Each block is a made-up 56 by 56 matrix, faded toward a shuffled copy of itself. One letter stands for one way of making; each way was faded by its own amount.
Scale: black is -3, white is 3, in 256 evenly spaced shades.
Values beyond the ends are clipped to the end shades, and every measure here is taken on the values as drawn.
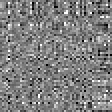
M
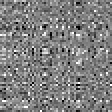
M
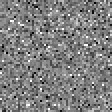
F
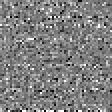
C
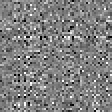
M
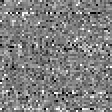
C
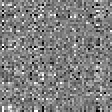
M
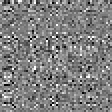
M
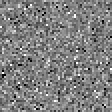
F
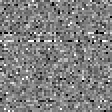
C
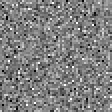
F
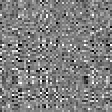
M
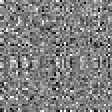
M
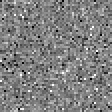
F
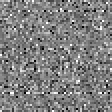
C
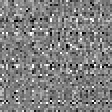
M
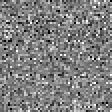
C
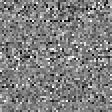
C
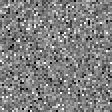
F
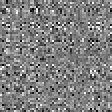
M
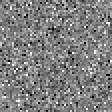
F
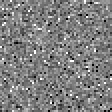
F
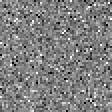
F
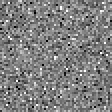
F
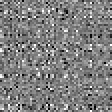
M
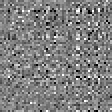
M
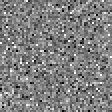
F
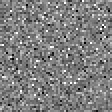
F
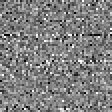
C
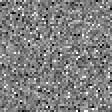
F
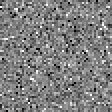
F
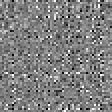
M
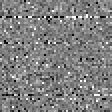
C
